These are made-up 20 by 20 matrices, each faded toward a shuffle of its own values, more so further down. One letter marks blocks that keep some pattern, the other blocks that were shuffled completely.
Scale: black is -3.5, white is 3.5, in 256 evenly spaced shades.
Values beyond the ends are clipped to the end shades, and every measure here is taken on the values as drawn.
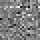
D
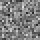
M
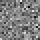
M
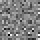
D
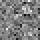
D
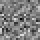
D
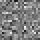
D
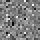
D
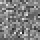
M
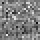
M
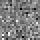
M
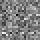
D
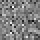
D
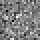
M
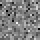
M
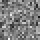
M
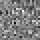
D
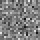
M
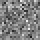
M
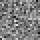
M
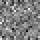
D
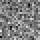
M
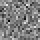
M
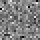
M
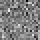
D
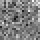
D
